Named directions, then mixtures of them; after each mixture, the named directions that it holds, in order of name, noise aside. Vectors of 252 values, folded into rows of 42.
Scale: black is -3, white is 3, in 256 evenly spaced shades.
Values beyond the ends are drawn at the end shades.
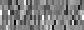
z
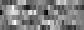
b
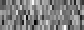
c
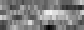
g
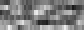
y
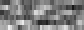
y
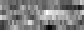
g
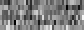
y, z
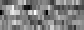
b, y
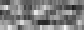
y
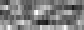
y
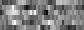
b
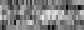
g, z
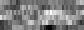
g, y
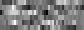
b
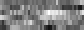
g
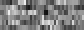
b, z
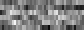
b, g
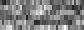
c, y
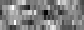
b, g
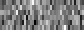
c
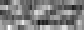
y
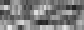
y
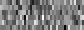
c, z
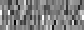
z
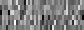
z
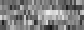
c, g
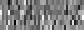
z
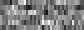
b, z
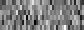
c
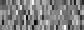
c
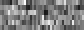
b, z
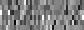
z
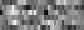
b
